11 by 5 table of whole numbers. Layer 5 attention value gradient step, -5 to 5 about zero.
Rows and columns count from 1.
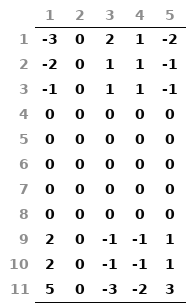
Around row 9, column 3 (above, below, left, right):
0 -1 0 -1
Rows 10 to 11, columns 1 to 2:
2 0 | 5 0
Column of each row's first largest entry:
3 3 3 1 1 1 1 1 1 1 1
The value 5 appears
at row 11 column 1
